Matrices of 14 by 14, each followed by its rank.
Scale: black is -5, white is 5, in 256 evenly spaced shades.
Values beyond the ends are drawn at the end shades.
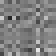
two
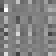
two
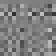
two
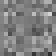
two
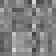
two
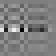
one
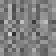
two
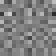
two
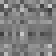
two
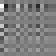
one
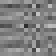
two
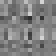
two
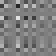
one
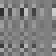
one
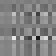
one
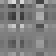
one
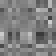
two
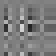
one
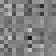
two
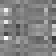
two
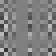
one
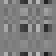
one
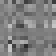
two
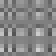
one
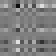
one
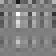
one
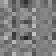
two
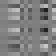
one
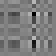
one
